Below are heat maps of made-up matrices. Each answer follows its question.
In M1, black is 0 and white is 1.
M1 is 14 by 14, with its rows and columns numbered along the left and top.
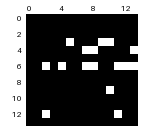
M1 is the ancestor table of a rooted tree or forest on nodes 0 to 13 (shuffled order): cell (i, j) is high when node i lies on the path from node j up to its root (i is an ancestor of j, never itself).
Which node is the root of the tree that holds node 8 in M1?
6
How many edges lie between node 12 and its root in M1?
1
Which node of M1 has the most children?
4
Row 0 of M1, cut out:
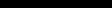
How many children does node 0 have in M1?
0
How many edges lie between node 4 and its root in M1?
1
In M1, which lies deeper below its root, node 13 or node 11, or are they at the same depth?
the same depth
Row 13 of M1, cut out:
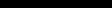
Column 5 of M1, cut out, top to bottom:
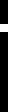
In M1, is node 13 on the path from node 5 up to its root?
no
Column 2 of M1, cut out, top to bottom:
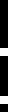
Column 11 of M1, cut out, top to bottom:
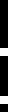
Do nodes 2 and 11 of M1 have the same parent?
yes
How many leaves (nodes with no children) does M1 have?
9
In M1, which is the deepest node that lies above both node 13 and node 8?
4
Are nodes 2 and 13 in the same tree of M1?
yes
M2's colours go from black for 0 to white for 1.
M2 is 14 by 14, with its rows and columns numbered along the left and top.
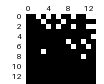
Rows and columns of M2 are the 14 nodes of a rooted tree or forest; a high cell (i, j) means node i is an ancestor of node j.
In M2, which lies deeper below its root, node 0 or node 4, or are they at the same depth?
node 4
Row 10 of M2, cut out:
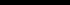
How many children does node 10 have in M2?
0
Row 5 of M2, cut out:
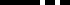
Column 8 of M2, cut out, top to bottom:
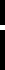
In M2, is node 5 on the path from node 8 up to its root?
yes
